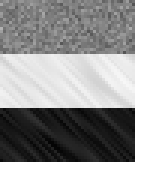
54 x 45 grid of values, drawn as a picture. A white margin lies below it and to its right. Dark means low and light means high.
It is made of 3 by 1 panels. Panel 1,1: middling, fine-grained. Panel 2,1: very high, slanting down to the right, faint in contrast. Panel 3,1: very low, slanting down to the right, faint in contrast.
